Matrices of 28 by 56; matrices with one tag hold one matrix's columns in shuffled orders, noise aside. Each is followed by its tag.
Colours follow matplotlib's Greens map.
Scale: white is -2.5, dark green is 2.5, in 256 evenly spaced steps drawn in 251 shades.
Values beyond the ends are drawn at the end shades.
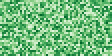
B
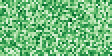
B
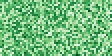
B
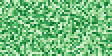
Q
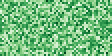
Q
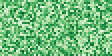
B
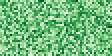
Q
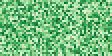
Q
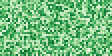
B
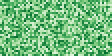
B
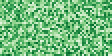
B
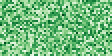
Q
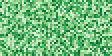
B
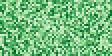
B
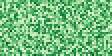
B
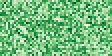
Q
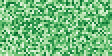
Q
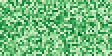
Q
